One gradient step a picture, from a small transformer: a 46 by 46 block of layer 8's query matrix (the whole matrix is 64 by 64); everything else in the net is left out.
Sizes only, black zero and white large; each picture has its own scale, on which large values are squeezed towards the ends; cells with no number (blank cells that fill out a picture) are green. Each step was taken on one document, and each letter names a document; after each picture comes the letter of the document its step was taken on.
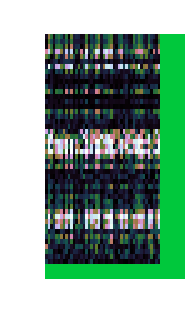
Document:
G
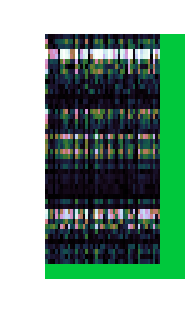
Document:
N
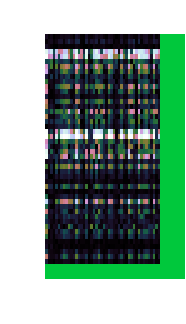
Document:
N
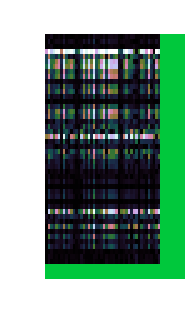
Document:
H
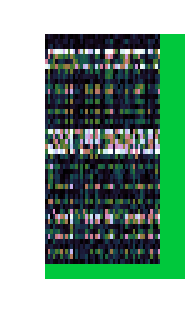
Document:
G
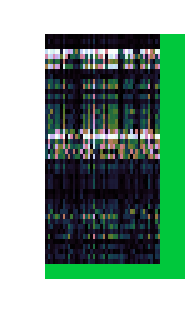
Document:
H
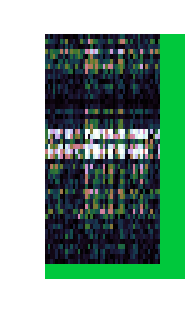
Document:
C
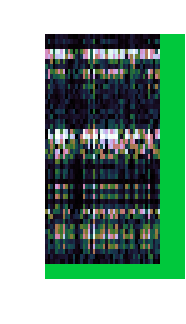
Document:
H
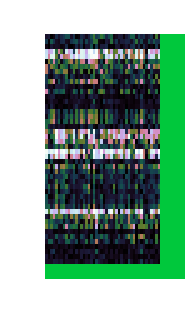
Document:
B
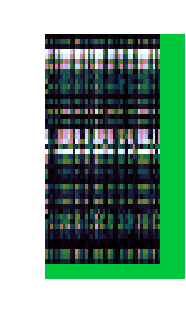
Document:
N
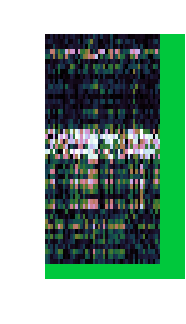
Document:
C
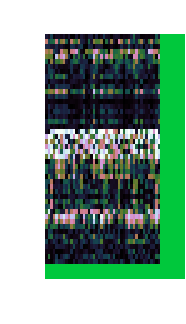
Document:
B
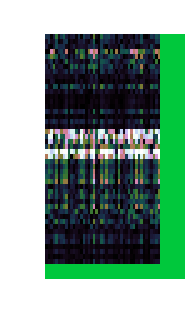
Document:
B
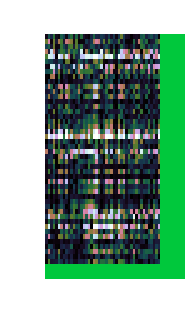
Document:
C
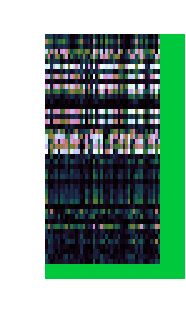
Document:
B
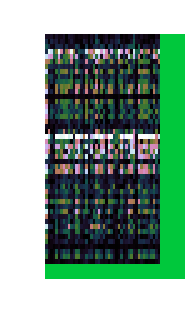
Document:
N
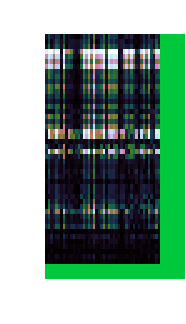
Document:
H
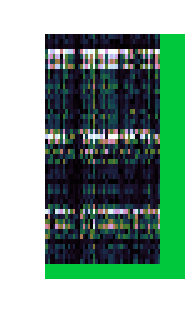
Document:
H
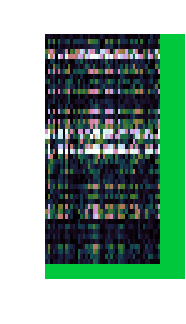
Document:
C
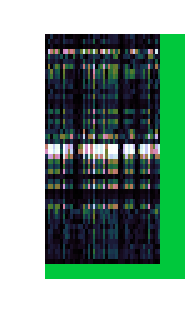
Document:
H
